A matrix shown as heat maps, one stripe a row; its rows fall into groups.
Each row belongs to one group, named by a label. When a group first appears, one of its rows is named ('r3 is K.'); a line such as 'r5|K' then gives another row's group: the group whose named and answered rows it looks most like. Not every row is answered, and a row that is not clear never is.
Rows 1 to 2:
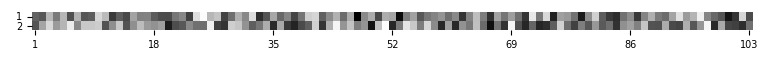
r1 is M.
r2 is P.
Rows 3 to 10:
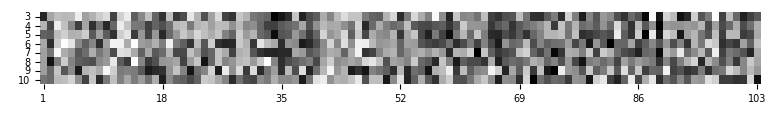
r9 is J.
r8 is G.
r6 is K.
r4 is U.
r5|U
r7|P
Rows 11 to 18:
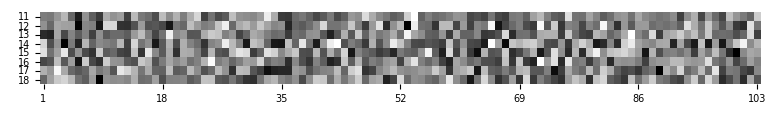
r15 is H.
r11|G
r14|J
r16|M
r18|K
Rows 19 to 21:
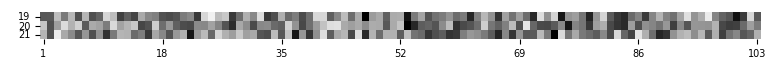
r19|M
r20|K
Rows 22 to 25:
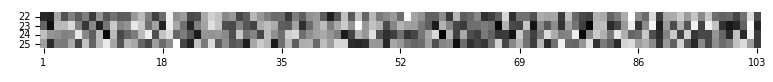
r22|M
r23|K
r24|H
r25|J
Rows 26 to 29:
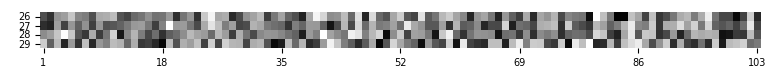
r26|M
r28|K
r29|J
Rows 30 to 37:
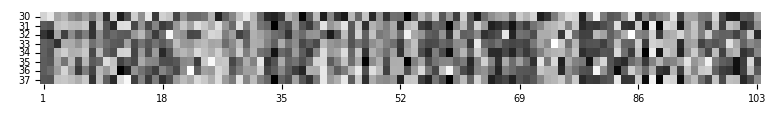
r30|H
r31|U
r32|M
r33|U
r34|U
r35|M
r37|U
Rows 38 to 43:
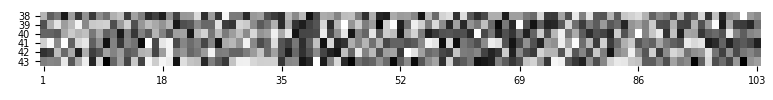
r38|J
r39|P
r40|U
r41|H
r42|M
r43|H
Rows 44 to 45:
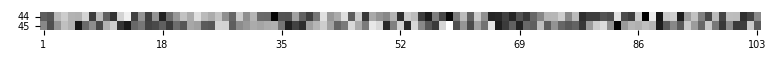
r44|U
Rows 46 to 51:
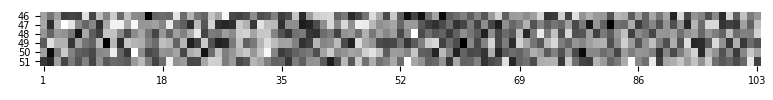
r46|J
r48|G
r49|H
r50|G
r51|M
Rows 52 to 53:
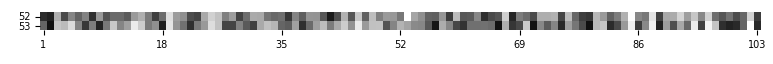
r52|M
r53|K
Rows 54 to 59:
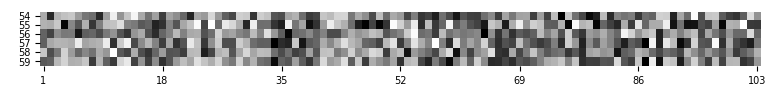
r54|K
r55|J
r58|G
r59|U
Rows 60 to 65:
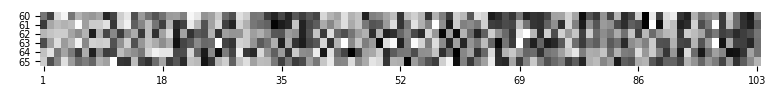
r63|P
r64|H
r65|G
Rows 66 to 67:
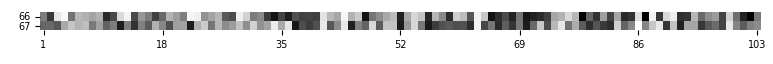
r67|U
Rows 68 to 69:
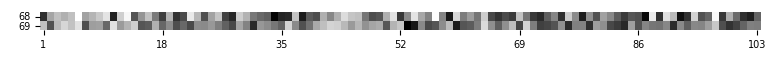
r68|P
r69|K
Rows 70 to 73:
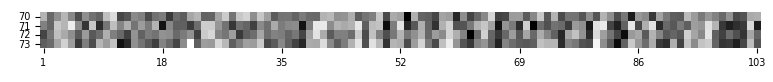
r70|G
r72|M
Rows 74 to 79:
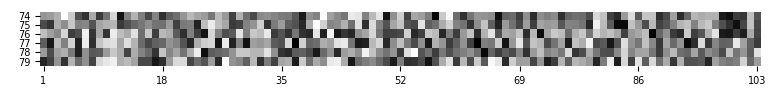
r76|H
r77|J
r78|G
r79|J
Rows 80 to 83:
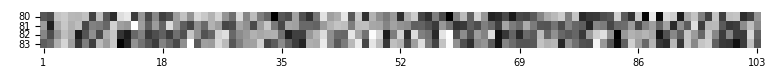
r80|U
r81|K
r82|G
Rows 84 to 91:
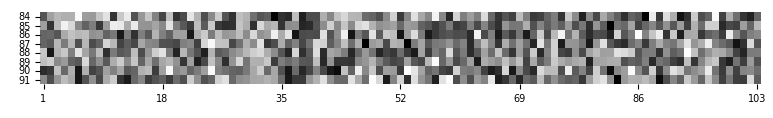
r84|P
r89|H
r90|M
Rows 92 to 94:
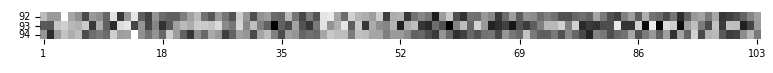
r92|K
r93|U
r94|K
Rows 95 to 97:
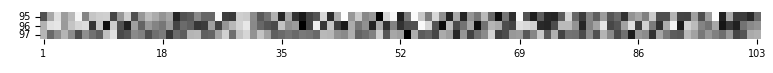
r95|P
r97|G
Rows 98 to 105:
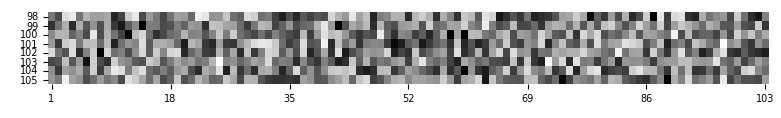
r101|H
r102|H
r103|M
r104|J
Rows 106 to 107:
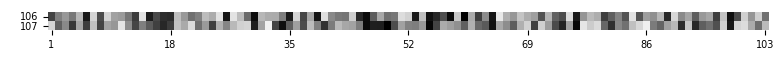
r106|J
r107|J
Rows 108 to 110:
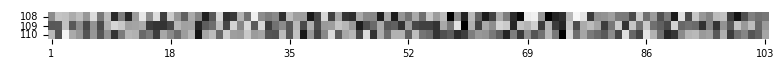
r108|H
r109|J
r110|U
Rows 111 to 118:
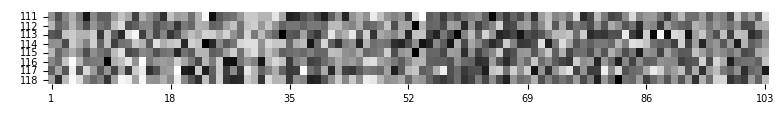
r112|G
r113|U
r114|H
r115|G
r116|K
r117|H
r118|K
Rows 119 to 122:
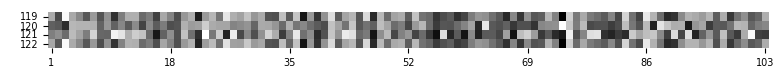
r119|U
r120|U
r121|J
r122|U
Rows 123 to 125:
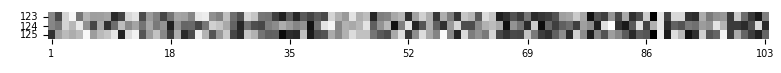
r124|K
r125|P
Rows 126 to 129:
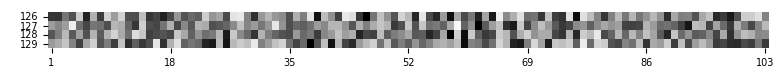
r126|J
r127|G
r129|H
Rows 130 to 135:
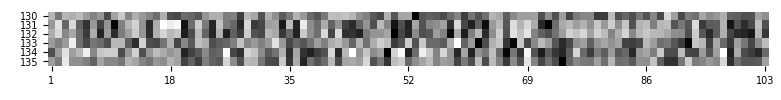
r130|K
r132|H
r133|G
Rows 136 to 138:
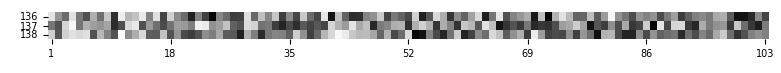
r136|H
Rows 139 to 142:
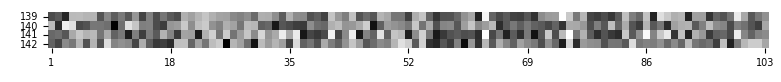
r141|U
